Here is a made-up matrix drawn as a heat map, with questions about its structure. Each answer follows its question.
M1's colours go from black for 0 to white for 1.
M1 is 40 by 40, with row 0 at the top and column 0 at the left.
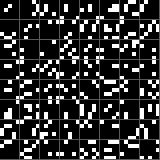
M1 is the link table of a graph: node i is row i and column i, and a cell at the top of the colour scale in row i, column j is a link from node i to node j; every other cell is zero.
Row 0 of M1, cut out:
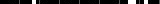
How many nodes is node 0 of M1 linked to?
4
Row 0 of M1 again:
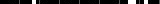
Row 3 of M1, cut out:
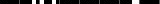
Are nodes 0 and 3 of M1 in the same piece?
yes
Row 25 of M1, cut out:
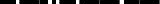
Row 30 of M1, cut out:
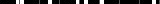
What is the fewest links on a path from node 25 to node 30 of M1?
1
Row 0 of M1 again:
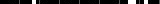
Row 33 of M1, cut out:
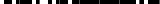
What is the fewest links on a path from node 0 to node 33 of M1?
1
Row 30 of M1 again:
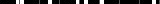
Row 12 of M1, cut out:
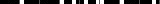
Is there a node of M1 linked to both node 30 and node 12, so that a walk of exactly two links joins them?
yes
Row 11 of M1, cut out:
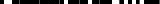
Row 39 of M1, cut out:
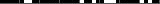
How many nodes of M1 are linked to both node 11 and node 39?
2
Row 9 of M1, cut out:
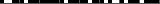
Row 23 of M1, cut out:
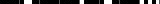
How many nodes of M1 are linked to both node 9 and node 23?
3
